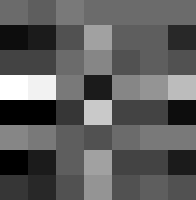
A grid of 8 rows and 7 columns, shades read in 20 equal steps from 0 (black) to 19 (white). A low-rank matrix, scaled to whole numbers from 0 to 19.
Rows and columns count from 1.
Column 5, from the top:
8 7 6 10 5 8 5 6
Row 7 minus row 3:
-5 -3 -1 2 -1 -2 -4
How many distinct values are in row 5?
5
